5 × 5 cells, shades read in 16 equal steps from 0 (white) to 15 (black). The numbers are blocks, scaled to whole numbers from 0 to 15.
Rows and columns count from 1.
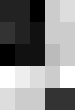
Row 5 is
2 3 3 12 12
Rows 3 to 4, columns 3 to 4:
14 4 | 2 3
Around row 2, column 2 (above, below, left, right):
13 14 12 14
